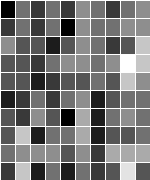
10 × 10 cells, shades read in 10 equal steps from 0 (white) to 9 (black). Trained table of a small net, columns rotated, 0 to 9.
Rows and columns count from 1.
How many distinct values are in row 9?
5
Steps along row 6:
down down up down down up down down same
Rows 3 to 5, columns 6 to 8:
4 5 7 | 4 5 4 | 6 5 6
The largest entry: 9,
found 3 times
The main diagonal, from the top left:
9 5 6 5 6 4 8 6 3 6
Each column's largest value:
9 7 8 8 9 6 8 7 6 6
